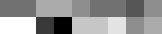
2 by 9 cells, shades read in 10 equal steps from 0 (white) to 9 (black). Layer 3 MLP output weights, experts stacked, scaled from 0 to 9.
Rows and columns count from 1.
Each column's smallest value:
0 0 3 3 2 2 1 4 3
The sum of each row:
40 28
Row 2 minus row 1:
-5 -5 4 6 -2 -3 -4 -2 -1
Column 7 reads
5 1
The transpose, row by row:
5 0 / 5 0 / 3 7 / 3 9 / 4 2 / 5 2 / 5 1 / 6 4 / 4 3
